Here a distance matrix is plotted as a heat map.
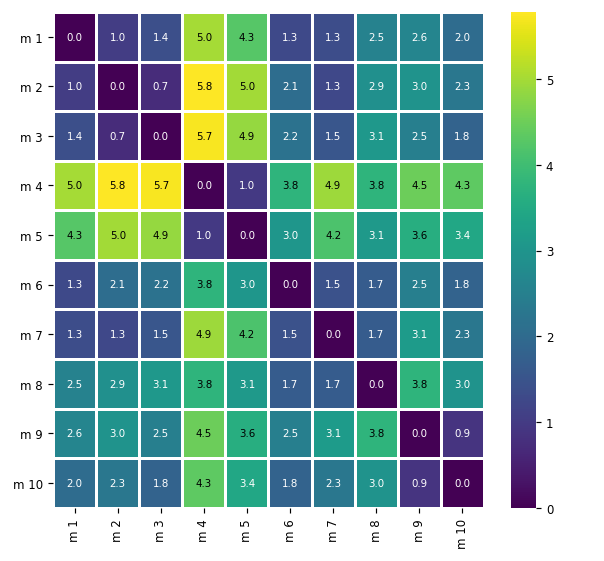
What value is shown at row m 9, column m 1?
2.6
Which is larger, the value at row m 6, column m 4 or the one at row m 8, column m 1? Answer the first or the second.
the first
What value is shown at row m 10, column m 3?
1.8
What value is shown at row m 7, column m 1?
1.3
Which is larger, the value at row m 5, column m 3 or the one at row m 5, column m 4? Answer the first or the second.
the first
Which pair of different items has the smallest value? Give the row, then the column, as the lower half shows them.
m 3, m 2
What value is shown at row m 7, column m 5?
4.2
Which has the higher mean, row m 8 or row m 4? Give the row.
m 4
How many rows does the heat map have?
10
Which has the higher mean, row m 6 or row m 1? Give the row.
m 1
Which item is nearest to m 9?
m 10
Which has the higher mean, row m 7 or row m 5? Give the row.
m 5
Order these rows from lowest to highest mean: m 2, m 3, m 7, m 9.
m 7, m 3, m 2, m 9
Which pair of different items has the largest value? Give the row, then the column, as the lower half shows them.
m 4, m 2
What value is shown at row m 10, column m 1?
2.0
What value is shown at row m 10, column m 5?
3.4
